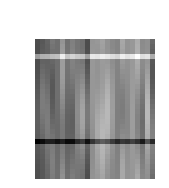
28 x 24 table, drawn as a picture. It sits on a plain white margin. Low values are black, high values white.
The ninth with the lowest average is the bottom left. Overall the values sit about 50% of the way up the scale. Rows 4 and 21 differ from the rows beside them.
